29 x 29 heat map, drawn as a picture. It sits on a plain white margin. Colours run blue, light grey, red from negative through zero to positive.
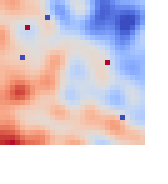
Slope: up to the bottom left. Odd rows or columns: none. Mirror symmetry: none. Ninth with the highest average: bottom left. Ninth with the lowest average: top right. Grain: blotchy. Lone odd cells: 5, 2 higher and 3 lower than their neighbours.
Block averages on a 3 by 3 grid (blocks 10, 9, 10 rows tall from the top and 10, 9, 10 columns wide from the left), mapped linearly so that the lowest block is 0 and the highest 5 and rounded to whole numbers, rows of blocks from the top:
420 | 532 | 543
